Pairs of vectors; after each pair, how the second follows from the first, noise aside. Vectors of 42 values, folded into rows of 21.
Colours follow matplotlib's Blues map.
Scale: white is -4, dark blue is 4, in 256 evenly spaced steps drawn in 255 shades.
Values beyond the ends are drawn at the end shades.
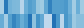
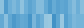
shrunk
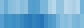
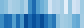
scaled up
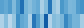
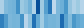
reversed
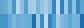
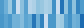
copied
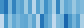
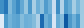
copied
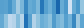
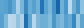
copied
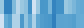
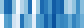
scaled up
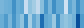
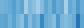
shrunk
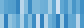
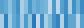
copied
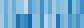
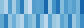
shuffled
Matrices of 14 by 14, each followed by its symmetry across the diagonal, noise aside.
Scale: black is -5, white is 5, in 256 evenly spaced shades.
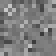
symmetric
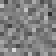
antisymmetric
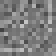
symmetric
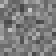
symmetric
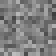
antisymmetric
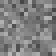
antisymmetric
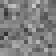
antisymmetric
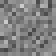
symmetric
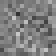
antisymmetric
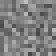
antisymmetric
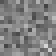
symmetric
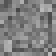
symmetric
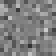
antisymmetric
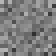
symmetric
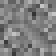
antisymmetric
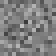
antisymmetric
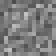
symmetric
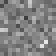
symmetric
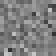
antisymmetric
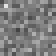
symmetric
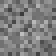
symmetric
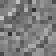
symmetric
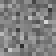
antisymmetric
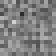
antisymmetric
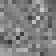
antisymmetric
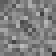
symmetric
